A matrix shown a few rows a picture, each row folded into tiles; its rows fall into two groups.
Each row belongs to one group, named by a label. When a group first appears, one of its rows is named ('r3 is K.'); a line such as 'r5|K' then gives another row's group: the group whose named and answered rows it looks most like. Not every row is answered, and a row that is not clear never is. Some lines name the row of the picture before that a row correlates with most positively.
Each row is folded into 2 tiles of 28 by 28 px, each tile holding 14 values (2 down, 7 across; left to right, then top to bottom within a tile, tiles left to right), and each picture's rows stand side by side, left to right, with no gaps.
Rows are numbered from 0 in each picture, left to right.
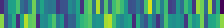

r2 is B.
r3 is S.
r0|S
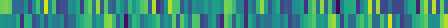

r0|B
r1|S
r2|S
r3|B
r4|B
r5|S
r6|S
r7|S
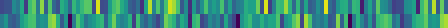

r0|S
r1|S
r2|B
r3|B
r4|S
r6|S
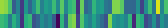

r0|B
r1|B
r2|B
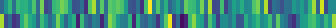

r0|S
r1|B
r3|S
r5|S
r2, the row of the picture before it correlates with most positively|2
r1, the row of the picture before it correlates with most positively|2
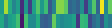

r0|B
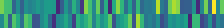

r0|B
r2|B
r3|B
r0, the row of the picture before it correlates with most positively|1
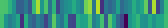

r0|B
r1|S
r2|S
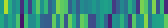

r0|B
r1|B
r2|S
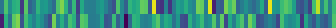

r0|B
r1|B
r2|S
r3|S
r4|B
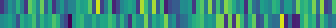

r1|S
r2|S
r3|S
